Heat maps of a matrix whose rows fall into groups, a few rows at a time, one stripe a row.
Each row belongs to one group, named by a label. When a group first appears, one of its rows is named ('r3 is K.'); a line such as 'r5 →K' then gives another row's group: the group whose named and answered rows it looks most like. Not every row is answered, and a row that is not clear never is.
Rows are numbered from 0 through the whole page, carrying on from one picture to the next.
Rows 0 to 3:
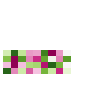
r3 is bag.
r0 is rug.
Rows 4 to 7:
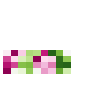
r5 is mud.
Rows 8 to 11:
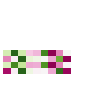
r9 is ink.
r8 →rug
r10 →rug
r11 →ink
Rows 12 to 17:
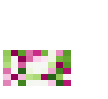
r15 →ink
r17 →ink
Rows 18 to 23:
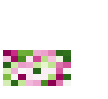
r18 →mud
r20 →bag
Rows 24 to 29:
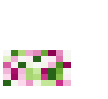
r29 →bag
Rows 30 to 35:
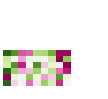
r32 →bag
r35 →bag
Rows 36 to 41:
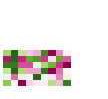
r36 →rug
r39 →rug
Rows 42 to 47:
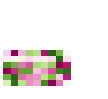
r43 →ink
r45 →mud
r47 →rug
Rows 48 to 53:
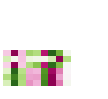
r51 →rug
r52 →rug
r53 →rug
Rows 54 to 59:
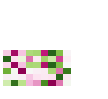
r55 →bag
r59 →rug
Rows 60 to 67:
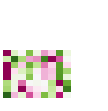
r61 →rug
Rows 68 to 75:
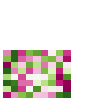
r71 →bag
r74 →bag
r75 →mud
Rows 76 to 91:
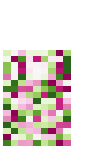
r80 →ink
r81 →rug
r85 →bag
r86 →mud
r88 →bag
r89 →rug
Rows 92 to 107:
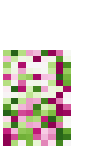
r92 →rug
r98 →bag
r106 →mud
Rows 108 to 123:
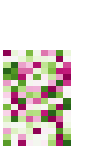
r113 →ink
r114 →rug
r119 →rug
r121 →mud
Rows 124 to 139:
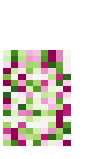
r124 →rug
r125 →rug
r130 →bag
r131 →bag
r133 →ink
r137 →mud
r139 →bag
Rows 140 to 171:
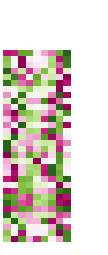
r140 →mud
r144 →bag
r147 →ink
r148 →rug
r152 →ink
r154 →rug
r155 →bag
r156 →bag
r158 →mud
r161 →mud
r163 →mud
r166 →mud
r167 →bag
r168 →rug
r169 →ink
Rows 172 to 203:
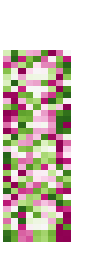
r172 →rug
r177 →rug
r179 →mud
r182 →mud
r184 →ink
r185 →mud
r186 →rug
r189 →bag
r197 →mud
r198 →ink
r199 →bag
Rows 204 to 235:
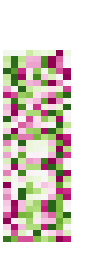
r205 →rug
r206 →rug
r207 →bag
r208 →bag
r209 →rug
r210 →ink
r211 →mud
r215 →bag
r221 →ink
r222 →rug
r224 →ink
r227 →ink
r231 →mud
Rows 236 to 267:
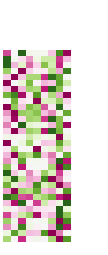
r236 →ink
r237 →bag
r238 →bag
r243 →bag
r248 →ink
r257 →rug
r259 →mud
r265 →ink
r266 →rug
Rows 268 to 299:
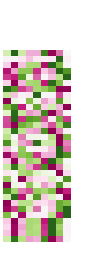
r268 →rug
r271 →mud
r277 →bag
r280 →mud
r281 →rug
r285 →mud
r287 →rug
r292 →bag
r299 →rug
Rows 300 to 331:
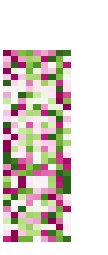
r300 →mud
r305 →bag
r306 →ink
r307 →ink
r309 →bag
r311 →ink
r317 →bag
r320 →mud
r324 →rug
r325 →bag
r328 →rug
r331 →mud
